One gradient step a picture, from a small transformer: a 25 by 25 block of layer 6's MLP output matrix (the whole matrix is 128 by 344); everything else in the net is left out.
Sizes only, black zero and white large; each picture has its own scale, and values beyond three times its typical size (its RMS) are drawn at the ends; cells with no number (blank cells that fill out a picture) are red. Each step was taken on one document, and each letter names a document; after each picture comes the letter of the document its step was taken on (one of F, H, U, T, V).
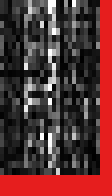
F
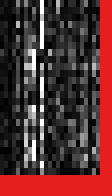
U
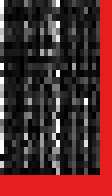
U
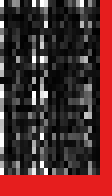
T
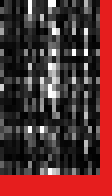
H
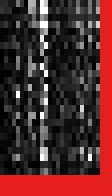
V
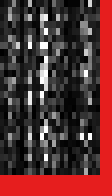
V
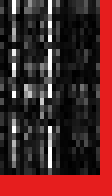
F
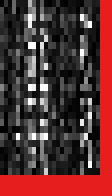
V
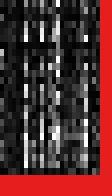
U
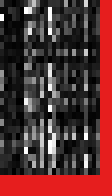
U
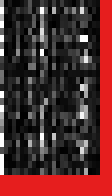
T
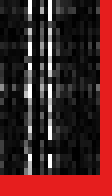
F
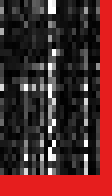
U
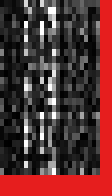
F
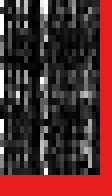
T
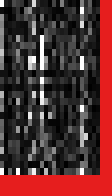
T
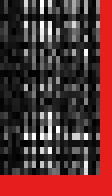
H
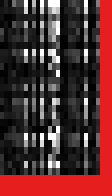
H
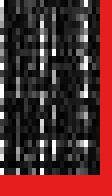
T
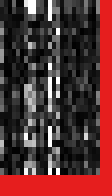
F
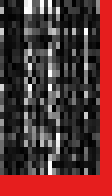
U
